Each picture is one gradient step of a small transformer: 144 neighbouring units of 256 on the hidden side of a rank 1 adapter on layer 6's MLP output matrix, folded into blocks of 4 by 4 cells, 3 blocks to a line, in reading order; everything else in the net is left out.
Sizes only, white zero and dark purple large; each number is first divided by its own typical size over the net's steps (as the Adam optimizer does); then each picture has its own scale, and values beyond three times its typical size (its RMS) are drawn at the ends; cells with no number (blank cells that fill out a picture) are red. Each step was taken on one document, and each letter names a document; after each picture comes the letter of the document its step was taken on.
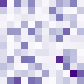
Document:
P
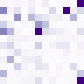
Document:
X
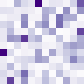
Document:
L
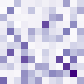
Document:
P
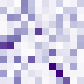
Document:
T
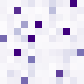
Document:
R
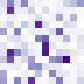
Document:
P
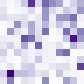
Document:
L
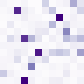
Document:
R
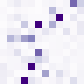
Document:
R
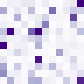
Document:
X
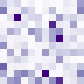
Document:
P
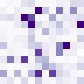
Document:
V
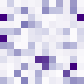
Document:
V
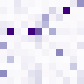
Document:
X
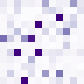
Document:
R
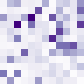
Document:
V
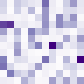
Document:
L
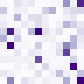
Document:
X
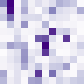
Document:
P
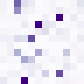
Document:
R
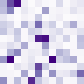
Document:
P
